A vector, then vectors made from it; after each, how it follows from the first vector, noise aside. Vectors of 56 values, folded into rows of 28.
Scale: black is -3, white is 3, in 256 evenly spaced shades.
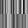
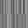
shrunk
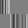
partly zeroed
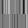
partly zeroed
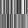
sign-scrambled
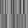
shrunk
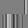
partly zeroed
